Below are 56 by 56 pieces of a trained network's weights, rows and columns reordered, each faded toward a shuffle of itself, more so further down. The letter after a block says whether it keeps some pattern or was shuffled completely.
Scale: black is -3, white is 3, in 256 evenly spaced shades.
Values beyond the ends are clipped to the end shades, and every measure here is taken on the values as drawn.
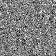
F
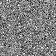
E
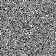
F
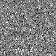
F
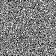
E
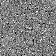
E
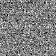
F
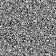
F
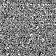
F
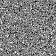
E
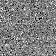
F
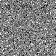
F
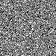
E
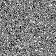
E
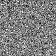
E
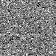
F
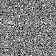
F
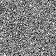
E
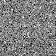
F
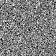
E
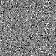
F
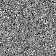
E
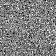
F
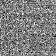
F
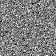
E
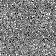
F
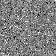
E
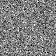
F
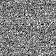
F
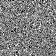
E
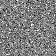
E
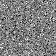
E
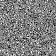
E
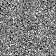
E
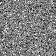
E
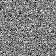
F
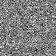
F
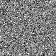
E
